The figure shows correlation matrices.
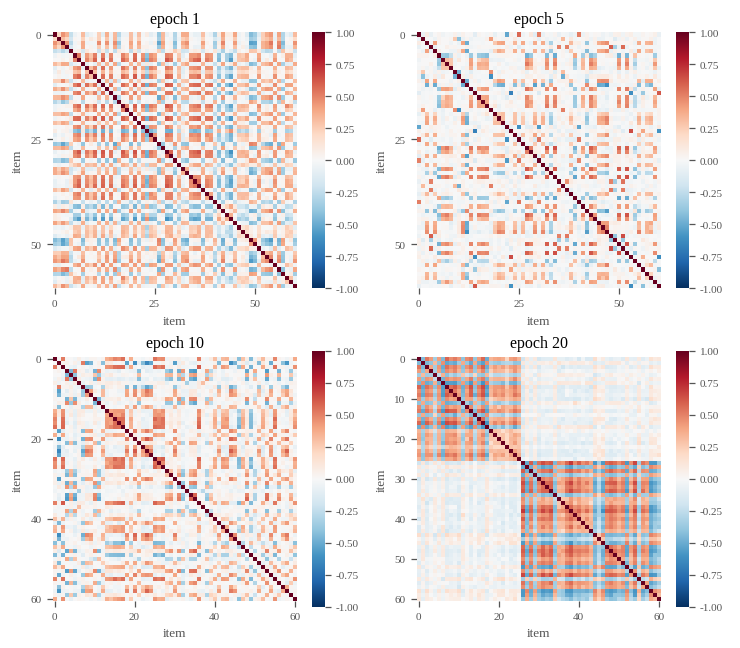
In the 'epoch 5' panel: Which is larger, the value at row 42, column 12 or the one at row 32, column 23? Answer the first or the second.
the first
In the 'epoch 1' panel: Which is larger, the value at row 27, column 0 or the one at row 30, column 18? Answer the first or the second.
the first
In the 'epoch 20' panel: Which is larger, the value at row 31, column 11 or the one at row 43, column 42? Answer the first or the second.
the second
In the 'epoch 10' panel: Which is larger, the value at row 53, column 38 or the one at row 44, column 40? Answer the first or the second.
the second
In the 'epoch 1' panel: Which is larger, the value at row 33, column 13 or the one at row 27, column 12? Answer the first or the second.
the first
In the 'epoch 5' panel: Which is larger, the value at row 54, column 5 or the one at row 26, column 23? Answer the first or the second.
the first
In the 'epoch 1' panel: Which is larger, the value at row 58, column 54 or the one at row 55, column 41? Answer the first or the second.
the first
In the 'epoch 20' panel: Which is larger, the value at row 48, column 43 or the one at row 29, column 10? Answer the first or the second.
the first
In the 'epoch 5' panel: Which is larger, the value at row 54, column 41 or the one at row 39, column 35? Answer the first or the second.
the second
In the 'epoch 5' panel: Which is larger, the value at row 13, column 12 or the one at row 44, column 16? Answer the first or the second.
the second
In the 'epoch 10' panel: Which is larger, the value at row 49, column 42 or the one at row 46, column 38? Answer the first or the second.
the second
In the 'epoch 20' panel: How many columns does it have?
61
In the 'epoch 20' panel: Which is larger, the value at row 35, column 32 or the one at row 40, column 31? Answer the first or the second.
the second
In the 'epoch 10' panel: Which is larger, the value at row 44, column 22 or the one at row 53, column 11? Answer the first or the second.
the first
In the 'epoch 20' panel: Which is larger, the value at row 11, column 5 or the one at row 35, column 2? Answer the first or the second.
the second
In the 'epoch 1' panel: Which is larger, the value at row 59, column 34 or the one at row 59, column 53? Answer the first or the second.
the first
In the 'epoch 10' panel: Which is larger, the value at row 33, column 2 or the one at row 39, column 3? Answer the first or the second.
the first
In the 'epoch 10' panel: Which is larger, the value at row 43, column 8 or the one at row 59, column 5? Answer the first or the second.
the first
